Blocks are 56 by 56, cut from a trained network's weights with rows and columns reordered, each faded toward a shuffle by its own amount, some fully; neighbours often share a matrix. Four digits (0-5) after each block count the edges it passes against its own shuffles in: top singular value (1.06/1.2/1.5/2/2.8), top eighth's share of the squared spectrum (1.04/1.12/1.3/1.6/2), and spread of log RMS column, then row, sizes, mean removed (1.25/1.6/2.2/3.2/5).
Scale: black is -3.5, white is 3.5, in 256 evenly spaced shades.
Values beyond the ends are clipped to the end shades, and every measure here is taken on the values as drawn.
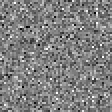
0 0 0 0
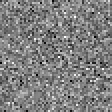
2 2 0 1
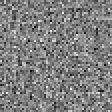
0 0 0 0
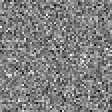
2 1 0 0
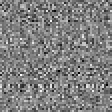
4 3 1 3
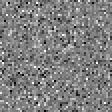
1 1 0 0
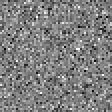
1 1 0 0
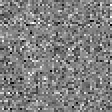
3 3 0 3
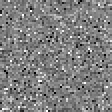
1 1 0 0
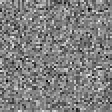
3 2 0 1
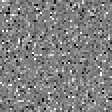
0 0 0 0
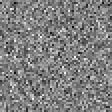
0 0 0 0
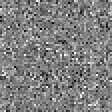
3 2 0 2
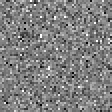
2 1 0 0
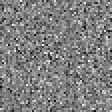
2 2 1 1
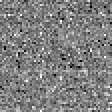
1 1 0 0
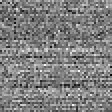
4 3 1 1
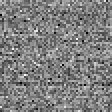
2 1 0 0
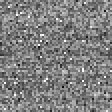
1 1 0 0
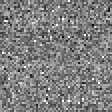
1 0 0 0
